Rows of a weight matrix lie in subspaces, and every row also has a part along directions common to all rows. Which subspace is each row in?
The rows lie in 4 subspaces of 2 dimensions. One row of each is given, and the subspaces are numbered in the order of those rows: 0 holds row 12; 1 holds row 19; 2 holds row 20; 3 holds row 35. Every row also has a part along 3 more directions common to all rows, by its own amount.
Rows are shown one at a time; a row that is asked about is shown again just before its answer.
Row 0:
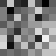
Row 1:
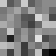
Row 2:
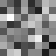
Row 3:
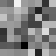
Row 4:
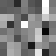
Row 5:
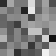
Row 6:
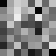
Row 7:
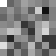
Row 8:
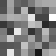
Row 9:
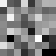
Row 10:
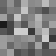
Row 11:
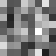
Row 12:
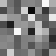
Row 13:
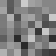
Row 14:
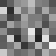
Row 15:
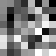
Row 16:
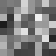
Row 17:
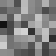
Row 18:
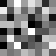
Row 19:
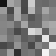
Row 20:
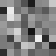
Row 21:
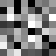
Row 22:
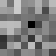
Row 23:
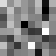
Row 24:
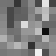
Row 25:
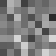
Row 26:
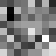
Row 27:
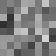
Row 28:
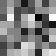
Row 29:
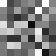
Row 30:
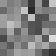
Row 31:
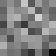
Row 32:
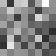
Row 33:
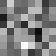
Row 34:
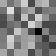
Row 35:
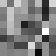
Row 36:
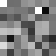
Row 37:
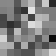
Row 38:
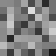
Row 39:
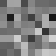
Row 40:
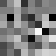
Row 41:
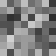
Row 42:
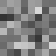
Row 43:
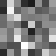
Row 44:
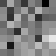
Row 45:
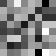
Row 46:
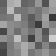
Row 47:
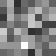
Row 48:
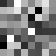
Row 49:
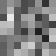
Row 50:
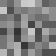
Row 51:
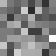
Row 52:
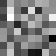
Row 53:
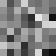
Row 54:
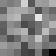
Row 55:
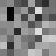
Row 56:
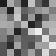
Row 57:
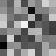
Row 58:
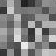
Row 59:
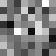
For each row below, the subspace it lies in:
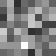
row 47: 3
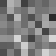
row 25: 2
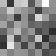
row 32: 1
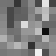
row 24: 3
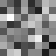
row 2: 3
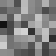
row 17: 0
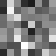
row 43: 2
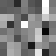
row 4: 3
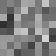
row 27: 0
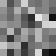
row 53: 0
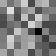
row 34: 1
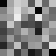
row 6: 0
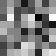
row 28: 0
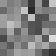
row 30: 1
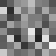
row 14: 2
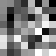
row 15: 2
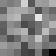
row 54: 0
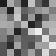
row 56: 1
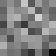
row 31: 0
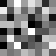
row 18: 2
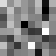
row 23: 3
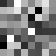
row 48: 1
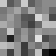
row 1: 0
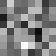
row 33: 3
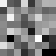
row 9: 0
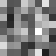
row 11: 0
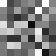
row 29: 3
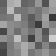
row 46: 2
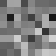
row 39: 2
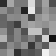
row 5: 1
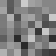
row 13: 2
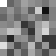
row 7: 3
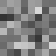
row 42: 3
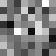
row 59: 0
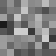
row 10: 0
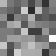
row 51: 1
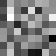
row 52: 1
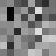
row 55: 1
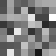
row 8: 0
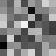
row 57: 0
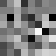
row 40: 2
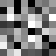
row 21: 3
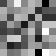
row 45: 3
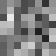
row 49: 0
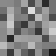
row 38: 0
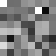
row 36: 3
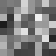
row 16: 0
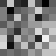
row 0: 1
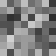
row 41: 1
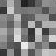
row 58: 2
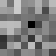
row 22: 3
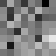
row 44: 1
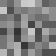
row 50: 2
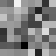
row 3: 3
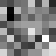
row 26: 2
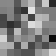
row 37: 1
